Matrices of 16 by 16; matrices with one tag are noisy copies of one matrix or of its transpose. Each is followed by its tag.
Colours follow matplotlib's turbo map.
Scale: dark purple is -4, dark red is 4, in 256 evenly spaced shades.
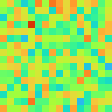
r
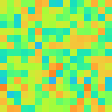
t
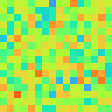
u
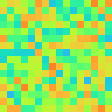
t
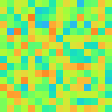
u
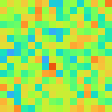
t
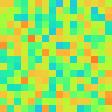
t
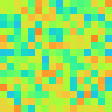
t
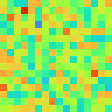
r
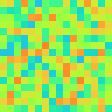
u
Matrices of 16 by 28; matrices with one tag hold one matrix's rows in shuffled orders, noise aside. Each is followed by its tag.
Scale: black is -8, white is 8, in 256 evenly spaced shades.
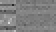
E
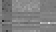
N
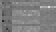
N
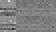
E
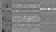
N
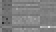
N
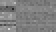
E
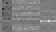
N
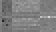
N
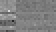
E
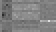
N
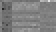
N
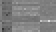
N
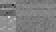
E
